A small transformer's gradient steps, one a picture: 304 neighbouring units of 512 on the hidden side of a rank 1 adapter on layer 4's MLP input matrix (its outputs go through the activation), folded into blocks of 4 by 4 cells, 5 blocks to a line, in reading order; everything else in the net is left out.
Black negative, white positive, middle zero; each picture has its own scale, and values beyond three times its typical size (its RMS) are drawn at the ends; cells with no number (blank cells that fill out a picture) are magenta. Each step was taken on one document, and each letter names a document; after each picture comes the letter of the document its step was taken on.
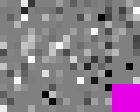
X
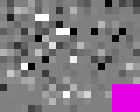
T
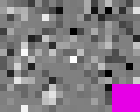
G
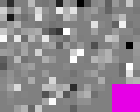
T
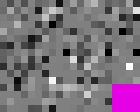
G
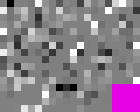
T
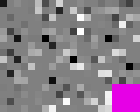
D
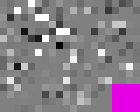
T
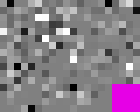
T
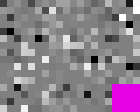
D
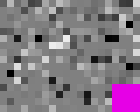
D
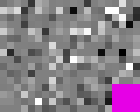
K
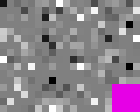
D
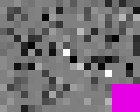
G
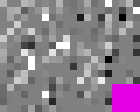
X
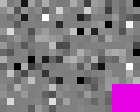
G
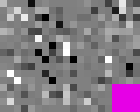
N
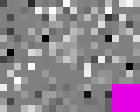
D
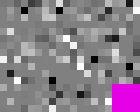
D
